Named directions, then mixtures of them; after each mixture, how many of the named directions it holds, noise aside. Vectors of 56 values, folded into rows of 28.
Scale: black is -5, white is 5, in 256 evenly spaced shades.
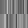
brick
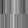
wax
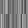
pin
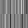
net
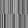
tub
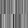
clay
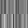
two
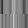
one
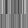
three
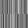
three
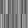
one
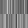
one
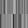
two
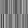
two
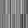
two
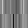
two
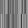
one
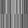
two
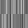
two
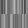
three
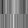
one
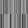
two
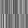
one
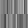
one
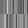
one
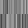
two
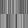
three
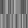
three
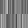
two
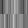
two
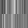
three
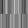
two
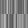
one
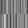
three
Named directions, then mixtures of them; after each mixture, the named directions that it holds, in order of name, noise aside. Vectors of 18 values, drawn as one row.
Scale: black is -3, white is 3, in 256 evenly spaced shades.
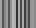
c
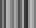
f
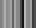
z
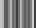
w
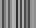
c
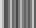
w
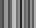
c, w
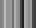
z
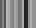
f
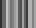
f, w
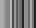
w, z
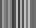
c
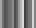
w, z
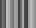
f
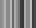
z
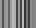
c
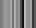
z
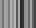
c, z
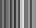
c, z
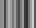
f, w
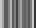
w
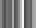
z
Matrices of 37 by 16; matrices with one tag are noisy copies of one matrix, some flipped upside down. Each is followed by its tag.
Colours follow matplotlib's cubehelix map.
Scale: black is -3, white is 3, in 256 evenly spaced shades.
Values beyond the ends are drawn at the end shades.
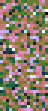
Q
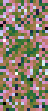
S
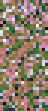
S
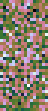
Q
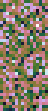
S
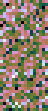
S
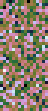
S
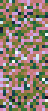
Q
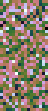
S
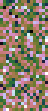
S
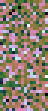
Q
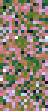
S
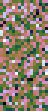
S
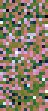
Q
